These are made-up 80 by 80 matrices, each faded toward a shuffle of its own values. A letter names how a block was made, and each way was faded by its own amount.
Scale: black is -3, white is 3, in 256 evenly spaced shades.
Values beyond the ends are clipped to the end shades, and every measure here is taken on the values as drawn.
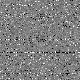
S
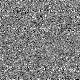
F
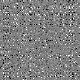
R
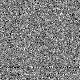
F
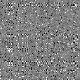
R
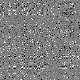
R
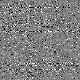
S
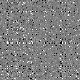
R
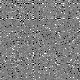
R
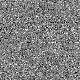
F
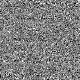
F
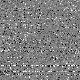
S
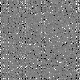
R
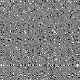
R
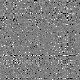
R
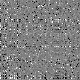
R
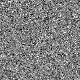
F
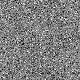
F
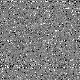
S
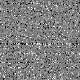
S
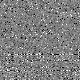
S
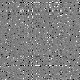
R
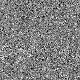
F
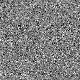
F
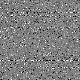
S
